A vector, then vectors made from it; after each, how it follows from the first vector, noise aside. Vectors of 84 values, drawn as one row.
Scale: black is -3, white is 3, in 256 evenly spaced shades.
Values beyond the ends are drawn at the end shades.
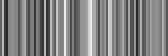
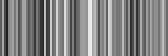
copied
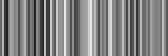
copied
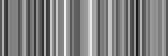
copied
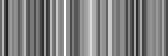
copied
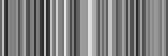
copied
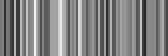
wrapped around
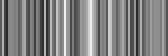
copied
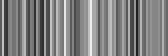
copied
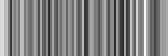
wrapped around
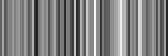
wrapped around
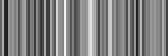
copied
